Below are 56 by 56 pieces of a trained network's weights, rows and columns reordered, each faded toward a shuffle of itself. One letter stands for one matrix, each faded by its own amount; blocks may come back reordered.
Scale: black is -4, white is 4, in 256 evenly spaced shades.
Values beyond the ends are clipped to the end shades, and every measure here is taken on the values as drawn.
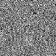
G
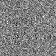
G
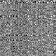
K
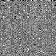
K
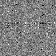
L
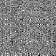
K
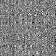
K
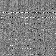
K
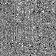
L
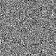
G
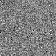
G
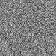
G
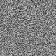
G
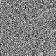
G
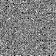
L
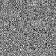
G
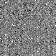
L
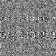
K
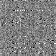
K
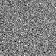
G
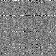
K
